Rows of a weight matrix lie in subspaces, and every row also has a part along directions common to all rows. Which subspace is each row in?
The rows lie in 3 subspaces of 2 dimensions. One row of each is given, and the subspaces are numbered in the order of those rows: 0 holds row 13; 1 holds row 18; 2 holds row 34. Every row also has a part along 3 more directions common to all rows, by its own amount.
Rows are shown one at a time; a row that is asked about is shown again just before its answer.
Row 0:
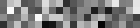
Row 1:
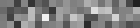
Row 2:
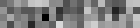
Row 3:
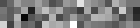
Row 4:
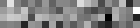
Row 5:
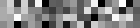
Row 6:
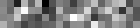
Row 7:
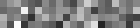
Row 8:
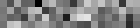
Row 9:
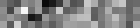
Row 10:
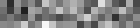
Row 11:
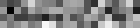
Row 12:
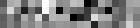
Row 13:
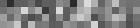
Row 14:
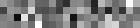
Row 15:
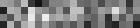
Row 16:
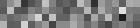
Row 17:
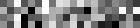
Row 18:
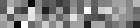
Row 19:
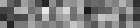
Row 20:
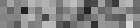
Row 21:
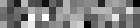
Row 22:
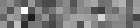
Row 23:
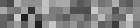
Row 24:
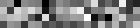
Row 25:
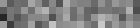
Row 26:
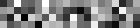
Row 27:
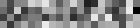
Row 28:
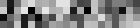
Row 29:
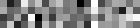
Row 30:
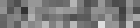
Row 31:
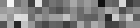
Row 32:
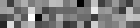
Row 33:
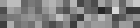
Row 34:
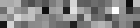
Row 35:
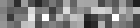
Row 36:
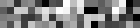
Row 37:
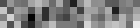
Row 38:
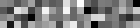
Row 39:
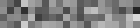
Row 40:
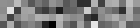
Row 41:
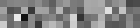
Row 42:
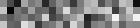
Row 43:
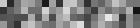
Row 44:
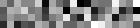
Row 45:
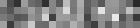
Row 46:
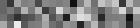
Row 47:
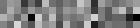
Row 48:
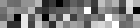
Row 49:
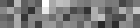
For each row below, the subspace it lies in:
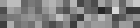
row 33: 2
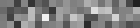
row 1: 2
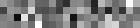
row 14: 1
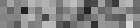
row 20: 0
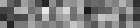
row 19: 2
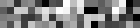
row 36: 2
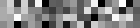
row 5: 0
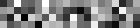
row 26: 1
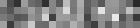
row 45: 2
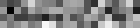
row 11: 0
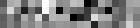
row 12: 0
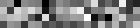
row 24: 1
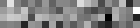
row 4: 0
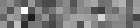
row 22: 0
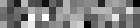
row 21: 2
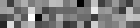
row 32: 1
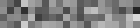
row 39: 0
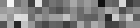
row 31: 0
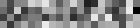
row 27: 0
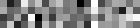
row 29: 1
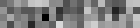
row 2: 2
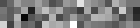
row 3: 1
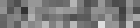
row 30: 0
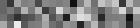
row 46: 0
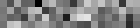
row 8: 0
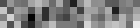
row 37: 2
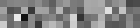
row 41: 1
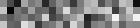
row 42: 2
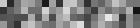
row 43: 2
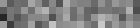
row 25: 2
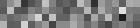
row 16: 1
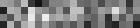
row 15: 2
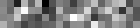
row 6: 0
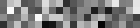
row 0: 0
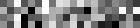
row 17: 1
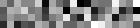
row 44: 2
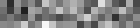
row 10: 0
